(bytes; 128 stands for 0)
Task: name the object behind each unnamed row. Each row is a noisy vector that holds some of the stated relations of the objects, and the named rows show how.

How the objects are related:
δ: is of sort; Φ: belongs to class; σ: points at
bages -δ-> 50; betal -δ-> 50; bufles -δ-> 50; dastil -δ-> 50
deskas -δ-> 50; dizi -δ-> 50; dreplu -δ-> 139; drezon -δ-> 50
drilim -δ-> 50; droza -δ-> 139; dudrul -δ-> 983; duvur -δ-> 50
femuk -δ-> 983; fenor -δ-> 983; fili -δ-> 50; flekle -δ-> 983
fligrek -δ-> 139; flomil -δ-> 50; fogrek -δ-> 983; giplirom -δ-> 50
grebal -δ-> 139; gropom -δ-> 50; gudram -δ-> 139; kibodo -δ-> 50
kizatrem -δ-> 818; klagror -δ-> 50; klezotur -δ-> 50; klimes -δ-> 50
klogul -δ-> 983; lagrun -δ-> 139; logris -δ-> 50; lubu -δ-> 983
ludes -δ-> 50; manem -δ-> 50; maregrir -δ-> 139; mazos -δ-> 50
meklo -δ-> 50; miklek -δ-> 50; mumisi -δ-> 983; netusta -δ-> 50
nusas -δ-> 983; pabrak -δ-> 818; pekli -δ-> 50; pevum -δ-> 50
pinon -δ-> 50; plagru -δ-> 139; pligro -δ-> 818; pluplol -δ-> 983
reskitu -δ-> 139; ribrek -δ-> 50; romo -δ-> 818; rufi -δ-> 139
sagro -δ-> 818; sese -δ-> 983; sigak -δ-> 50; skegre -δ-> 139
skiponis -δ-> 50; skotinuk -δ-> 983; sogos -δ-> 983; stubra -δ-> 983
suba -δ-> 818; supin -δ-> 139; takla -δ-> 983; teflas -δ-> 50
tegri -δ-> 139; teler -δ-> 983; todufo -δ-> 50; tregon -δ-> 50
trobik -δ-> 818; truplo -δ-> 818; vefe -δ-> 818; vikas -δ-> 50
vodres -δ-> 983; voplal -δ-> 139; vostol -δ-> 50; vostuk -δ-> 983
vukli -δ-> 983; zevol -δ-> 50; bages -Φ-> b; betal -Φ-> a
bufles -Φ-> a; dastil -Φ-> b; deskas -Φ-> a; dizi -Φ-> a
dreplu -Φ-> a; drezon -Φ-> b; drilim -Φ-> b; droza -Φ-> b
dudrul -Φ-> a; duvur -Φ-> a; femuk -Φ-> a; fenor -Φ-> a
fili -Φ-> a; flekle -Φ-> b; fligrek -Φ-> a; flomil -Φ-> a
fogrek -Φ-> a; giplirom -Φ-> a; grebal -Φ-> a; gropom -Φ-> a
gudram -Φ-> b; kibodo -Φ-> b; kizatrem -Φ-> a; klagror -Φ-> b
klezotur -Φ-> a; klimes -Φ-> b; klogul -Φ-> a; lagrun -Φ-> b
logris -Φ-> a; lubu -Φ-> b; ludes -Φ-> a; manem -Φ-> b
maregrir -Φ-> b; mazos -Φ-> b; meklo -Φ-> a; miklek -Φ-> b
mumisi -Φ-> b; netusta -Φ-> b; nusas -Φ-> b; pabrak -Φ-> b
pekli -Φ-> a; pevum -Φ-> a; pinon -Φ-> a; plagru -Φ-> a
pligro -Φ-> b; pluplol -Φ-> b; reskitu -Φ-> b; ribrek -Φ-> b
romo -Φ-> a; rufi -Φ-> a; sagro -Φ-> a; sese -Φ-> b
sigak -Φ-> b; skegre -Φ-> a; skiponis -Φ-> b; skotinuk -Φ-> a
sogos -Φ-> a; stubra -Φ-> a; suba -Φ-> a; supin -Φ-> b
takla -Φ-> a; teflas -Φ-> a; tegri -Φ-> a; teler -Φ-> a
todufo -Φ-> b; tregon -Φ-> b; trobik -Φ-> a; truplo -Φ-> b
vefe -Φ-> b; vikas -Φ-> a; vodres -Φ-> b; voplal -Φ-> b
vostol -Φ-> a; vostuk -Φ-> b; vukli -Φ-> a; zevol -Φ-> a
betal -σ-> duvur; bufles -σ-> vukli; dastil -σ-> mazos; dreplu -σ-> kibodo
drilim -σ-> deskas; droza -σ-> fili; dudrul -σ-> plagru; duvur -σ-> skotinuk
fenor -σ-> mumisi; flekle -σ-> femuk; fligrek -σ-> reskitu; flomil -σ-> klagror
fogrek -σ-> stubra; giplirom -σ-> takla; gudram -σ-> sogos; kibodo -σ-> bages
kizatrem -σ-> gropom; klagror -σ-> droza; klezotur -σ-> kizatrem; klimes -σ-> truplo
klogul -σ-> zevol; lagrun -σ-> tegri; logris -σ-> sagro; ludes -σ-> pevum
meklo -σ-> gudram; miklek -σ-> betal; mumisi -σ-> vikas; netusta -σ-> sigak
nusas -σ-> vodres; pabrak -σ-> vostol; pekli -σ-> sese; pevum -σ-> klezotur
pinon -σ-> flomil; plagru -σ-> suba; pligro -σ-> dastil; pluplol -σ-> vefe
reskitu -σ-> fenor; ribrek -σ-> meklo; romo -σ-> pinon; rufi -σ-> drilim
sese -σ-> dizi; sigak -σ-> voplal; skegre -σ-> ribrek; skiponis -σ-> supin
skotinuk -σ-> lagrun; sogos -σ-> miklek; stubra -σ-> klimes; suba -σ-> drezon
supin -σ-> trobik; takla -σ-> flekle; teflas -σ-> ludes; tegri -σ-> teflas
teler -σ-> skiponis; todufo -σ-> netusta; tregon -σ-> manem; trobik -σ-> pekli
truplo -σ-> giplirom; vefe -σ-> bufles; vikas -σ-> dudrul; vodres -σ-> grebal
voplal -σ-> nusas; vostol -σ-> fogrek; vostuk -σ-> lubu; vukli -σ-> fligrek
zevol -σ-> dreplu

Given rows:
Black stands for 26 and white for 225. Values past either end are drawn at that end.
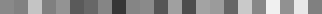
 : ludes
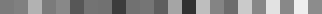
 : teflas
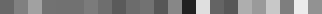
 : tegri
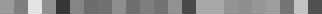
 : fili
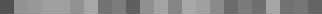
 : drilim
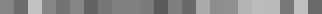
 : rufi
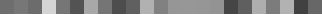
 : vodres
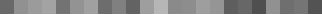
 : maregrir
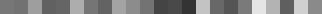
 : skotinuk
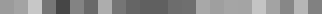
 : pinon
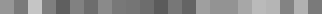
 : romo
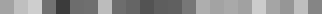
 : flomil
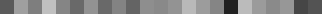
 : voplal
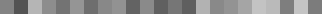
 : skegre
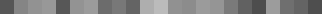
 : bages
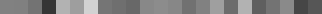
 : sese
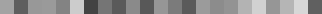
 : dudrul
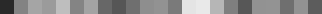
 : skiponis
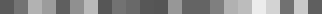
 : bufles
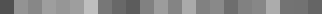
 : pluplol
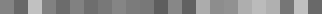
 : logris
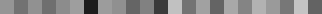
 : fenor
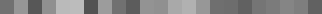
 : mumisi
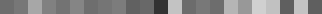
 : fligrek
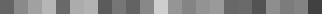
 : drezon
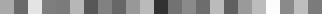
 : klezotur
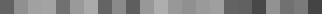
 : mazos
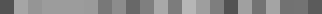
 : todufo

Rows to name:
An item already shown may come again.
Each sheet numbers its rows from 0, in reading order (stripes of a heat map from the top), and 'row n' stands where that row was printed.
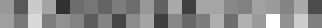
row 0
grebal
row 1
pevum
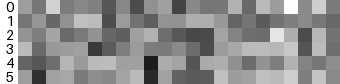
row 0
pevum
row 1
mumisi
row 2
duvur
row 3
sogos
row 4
ribrek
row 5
meklo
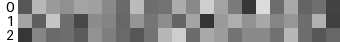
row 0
netusta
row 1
dizi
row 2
kibodo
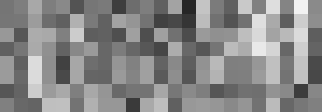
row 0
teflas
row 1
skotinuk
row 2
plagru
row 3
vukli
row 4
gropom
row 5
gropom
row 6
klimes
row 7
gudram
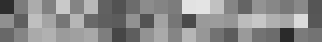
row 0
supin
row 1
suba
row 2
flekle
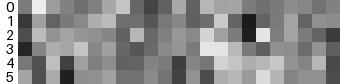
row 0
klagror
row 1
lagrun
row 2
sigak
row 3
skiponis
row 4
trobik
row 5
pekli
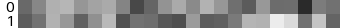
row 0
flekle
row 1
bufles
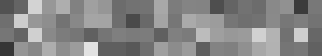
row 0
klimes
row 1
droza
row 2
teler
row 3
vefe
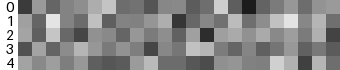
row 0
lagrun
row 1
kizatrem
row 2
dizi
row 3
reskitu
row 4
betal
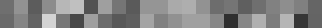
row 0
mumisi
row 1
nusas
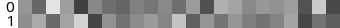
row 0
femuk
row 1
miklek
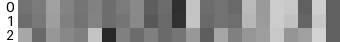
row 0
fligrek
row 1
fligrek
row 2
vikas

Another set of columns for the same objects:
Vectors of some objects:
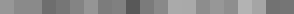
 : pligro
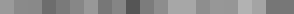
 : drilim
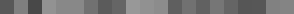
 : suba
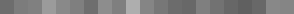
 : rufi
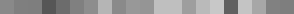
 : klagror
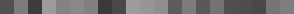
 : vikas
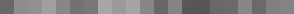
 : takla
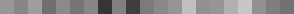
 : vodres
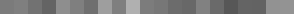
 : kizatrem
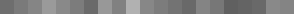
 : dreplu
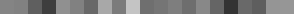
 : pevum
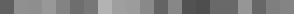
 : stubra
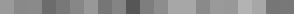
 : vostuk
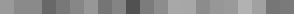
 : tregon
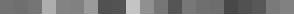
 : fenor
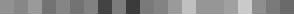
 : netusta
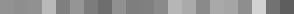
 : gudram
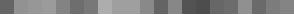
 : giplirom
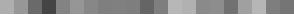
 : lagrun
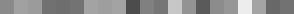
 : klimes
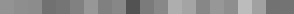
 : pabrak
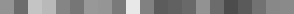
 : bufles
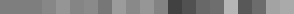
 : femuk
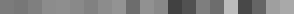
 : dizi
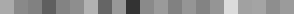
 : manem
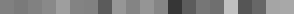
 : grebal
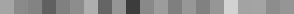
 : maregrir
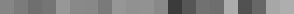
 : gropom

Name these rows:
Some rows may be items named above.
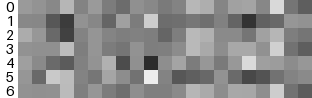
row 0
miklek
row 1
teflas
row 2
lagrun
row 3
gudram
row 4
drezon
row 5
vukli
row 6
gudram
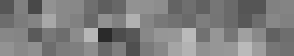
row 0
suba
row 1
skegre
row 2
mumisi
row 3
todufo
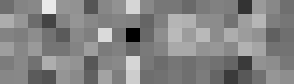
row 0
sogos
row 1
lagrun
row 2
supin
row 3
pluplol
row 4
duvur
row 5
tegri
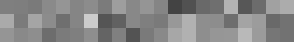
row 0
femuk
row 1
reskitu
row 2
todufo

